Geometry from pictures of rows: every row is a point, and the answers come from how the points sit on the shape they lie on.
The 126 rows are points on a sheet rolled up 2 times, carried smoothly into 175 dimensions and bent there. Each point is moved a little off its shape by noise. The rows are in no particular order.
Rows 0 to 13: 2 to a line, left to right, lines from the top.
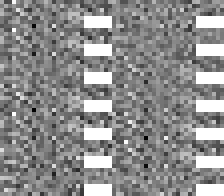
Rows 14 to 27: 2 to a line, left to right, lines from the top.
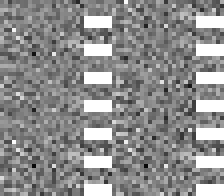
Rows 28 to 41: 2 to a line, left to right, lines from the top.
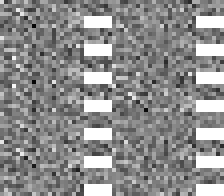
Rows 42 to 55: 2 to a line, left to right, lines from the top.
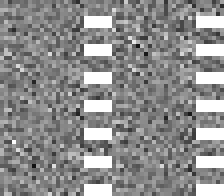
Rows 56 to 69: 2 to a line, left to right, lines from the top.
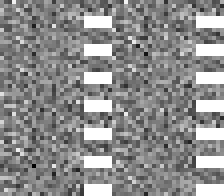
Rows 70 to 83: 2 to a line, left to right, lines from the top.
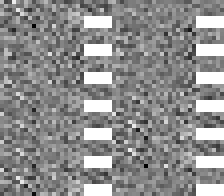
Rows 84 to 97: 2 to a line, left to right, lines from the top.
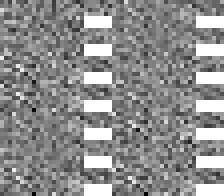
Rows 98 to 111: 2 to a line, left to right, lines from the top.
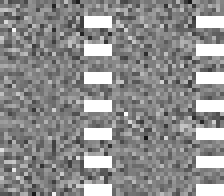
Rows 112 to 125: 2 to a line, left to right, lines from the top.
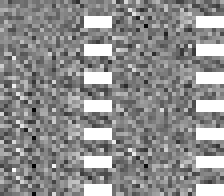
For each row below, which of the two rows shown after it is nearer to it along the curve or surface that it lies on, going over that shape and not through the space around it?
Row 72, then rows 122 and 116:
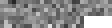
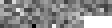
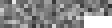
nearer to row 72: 116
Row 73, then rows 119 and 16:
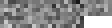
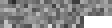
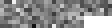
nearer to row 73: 119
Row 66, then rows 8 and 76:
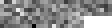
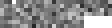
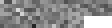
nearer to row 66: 8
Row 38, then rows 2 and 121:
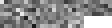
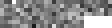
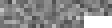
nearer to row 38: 2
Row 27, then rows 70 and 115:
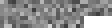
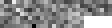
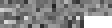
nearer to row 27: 115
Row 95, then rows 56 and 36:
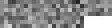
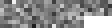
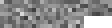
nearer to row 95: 36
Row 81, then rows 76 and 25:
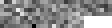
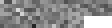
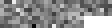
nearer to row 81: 25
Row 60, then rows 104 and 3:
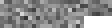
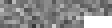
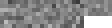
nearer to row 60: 104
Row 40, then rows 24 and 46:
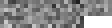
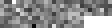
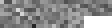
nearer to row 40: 46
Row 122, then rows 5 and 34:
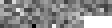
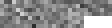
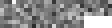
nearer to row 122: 34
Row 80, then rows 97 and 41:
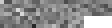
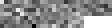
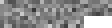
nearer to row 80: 41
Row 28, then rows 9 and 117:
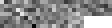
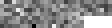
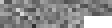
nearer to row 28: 9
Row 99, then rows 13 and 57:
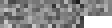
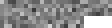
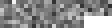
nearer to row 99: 13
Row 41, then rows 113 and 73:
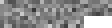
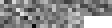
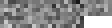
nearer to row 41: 73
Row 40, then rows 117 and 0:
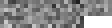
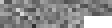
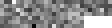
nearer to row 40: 117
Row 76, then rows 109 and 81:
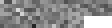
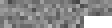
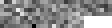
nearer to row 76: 109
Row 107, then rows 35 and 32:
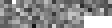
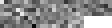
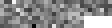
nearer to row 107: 32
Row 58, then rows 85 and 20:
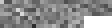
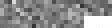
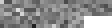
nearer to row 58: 20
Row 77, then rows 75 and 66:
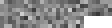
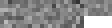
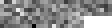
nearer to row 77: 75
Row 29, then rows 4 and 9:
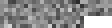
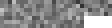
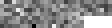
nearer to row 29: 4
